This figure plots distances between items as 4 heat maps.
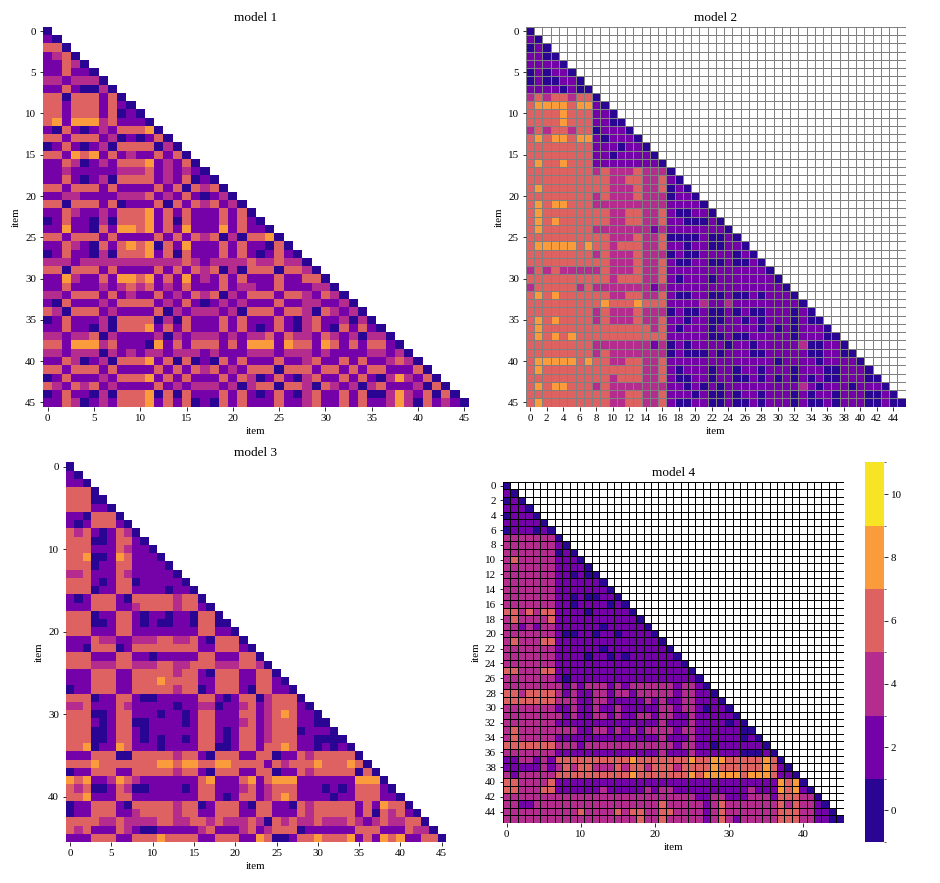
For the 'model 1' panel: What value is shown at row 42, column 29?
6
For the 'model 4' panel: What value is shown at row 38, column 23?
4
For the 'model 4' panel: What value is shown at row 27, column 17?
4
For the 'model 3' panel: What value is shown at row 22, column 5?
6
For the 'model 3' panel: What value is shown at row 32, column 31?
2
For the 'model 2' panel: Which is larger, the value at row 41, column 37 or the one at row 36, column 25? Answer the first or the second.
the second
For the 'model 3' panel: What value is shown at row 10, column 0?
6
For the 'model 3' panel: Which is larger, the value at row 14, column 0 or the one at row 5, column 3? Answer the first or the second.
the first
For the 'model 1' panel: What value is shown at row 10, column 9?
2
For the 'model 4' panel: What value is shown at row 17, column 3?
6
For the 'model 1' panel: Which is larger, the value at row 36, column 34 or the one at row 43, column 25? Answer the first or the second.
the first
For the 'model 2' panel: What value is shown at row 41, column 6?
6
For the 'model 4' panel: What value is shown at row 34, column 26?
2
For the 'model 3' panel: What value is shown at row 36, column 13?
6
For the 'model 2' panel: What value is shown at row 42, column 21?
2
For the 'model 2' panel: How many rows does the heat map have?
46
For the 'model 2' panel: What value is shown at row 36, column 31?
2
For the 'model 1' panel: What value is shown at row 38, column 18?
6
